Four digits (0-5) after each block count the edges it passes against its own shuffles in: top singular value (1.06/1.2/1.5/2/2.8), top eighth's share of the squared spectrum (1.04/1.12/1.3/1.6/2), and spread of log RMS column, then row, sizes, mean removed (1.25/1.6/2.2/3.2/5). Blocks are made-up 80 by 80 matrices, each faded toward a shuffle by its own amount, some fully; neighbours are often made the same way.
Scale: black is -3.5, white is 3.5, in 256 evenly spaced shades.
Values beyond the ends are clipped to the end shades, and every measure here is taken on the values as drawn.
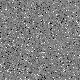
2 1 0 0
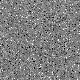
0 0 1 0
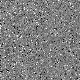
1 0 1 0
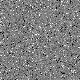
0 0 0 0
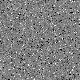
0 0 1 0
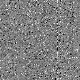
2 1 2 0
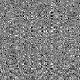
4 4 2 2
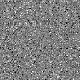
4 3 1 1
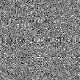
4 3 1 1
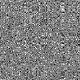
4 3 2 2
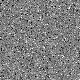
1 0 0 0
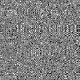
4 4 2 2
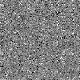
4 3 2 1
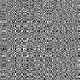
5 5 3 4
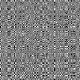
5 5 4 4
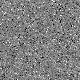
0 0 0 0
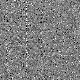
2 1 2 0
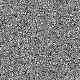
0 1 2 0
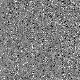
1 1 2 0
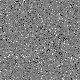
0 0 0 0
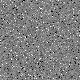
1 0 0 0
